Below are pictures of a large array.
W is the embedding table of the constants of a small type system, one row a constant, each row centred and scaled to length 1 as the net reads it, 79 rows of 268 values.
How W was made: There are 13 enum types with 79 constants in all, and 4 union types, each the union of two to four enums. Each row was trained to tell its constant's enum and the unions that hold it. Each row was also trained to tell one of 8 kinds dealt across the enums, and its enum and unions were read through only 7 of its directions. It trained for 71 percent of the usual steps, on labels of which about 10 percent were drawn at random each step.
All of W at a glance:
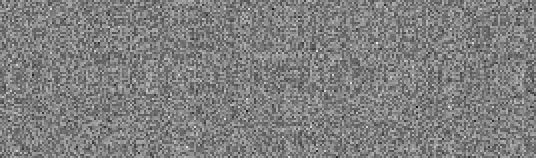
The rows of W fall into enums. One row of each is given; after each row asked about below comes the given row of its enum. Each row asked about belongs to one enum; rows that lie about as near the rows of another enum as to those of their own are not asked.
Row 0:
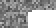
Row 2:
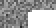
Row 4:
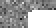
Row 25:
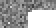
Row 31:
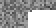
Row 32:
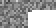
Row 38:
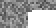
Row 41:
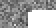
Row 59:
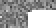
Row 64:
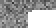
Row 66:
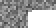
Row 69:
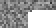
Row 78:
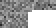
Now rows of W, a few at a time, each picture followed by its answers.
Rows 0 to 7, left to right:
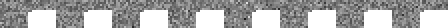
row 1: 78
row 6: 59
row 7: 31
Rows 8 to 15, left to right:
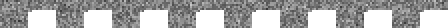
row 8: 2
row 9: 64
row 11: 31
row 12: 64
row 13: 2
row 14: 41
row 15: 59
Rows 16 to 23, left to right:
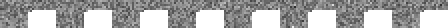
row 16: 31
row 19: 4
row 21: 69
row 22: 41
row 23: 31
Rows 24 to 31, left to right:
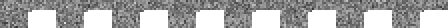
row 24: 4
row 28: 31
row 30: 59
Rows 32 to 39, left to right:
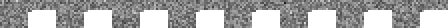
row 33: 59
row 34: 2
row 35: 4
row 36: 38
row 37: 59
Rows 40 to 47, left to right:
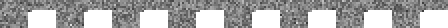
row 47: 64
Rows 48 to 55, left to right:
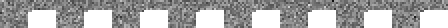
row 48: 66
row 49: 69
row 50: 38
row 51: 2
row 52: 31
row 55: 78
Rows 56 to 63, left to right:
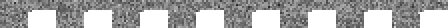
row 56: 4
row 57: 64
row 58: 59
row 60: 64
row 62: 2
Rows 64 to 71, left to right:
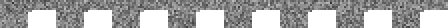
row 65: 69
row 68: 4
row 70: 2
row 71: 4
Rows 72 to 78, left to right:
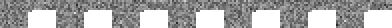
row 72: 69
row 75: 32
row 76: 64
